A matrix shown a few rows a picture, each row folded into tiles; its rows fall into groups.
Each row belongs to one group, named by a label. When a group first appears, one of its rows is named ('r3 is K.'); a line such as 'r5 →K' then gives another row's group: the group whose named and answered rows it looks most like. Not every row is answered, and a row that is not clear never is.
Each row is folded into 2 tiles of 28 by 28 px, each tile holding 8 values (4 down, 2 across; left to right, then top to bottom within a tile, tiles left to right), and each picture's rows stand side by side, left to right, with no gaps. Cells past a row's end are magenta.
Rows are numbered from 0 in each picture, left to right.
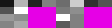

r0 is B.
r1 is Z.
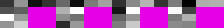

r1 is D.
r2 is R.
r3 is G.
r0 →Z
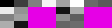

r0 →G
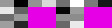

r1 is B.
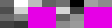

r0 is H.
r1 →G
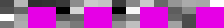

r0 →Z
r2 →R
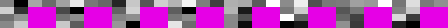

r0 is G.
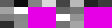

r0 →D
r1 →Z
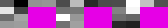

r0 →G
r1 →Z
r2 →H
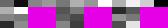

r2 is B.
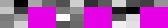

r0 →G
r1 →Z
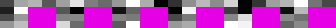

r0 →R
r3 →R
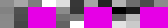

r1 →G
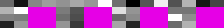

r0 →D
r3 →Z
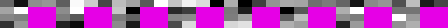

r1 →H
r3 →B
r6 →D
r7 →Z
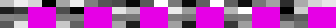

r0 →B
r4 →D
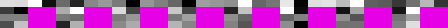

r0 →B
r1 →D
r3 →G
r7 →R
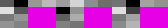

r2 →G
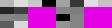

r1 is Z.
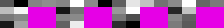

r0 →D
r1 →B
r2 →H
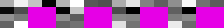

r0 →B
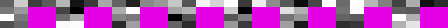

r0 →Z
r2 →D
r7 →Z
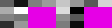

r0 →D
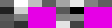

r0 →H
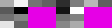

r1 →R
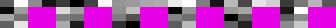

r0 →B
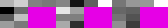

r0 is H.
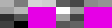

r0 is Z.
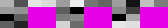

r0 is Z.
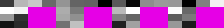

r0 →H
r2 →D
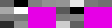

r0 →D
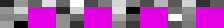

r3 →Z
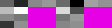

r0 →D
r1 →G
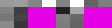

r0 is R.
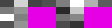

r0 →Z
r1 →H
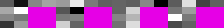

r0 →D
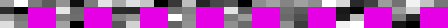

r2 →B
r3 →Z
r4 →G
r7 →H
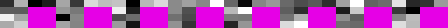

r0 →Z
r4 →D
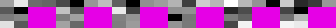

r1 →G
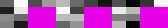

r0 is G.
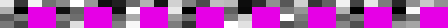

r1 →B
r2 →R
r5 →Z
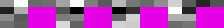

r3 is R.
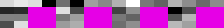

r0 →B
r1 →G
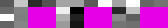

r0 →Z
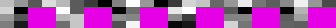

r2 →B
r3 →H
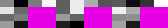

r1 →H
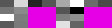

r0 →Z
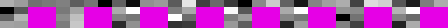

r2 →D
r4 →G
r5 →D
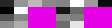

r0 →R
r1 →B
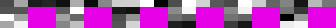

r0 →Z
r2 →B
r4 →H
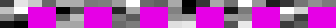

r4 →B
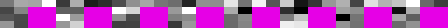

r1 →Z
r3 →D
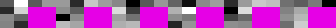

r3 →D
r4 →R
